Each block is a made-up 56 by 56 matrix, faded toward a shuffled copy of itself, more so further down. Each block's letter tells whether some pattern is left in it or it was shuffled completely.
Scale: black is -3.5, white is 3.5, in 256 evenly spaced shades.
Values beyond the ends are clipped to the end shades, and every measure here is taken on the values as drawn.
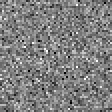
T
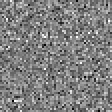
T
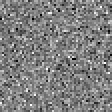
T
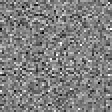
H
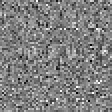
H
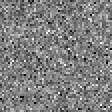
T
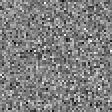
T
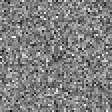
T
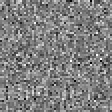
H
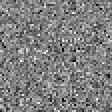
H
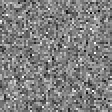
T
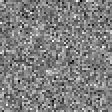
T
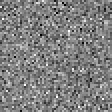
T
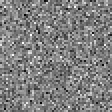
T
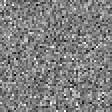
T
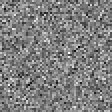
T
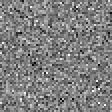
T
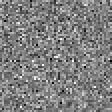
H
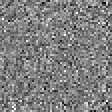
H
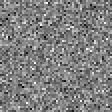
T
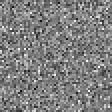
T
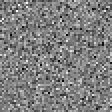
T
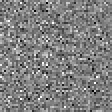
H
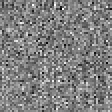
H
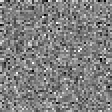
H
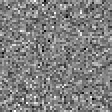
H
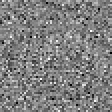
H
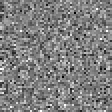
H
